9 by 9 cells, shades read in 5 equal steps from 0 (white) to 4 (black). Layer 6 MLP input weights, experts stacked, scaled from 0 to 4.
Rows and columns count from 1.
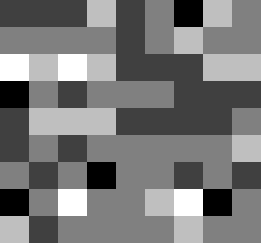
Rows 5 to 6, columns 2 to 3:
1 1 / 2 3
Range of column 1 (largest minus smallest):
4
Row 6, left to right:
3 2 3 2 2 2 2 2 1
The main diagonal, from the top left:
3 2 0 2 3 2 3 4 2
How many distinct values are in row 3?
3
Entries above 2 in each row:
5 1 3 5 5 2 4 2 1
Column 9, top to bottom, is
2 2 1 3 2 1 3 2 2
